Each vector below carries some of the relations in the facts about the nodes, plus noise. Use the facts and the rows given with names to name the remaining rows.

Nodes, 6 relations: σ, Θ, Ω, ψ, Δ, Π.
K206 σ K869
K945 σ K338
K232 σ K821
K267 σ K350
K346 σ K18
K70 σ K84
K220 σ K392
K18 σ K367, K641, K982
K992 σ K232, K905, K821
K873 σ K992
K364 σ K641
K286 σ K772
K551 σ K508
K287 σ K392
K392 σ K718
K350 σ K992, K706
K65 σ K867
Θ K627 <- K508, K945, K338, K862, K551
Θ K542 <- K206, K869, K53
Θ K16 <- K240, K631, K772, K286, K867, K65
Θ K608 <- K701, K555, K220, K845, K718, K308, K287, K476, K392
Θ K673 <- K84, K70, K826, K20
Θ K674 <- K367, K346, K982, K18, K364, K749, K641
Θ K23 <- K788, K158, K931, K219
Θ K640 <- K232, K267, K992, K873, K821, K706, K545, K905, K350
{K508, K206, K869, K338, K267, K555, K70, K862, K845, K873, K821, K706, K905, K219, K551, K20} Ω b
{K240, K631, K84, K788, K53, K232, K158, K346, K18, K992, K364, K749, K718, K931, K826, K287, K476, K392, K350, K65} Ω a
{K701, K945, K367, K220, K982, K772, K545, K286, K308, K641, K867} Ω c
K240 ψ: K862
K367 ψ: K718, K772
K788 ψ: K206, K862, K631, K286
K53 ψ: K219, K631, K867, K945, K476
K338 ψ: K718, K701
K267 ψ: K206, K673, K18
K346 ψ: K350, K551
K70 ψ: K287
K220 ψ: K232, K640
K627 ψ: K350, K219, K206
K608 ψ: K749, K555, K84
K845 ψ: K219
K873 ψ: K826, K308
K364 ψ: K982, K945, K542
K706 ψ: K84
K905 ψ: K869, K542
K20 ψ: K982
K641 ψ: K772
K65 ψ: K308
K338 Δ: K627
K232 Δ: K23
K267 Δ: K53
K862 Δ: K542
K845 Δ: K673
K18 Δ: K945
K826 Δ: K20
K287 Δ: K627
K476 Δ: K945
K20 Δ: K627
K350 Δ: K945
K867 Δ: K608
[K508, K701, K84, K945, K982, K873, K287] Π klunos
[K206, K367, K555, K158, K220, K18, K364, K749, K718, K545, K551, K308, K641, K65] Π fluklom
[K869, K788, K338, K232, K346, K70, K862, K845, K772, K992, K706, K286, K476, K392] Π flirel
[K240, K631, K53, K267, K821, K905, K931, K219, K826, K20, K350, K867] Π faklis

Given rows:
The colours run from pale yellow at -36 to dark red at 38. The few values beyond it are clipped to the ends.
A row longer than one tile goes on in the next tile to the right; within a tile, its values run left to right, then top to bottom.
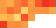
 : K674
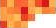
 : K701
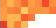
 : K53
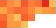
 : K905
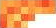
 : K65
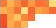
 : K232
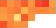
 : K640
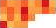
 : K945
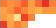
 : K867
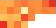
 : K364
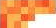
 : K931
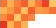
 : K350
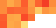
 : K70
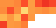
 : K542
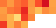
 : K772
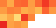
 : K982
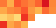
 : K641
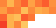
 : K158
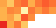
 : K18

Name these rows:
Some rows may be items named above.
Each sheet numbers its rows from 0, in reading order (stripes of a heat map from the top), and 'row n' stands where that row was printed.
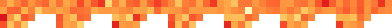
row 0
K826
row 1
K821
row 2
K982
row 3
K392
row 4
K346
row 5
K608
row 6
K627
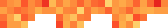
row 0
K905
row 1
K992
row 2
K845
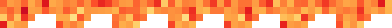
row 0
K945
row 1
K16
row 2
K873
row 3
K220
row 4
K545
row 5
K982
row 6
K508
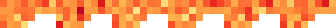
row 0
K706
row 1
K945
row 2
K232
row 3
K16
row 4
K308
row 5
K718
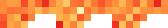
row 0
K869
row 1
K18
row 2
K476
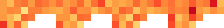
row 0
K749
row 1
K267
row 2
K65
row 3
K338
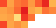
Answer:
K545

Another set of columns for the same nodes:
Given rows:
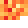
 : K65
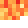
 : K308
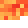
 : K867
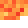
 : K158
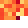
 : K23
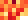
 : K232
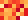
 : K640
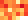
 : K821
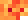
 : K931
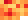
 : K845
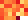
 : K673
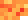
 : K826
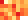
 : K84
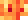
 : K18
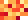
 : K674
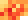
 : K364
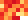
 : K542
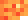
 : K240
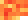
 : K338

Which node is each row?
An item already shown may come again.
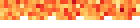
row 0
K308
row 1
K982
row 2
K220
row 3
K945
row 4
K18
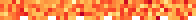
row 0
K350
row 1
K826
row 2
K267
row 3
K982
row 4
K992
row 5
K627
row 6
K220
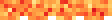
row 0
K545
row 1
K749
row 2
K20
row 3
K346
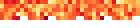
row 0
K542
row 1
K608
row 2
K350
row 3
K16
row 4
K84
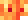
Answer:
K18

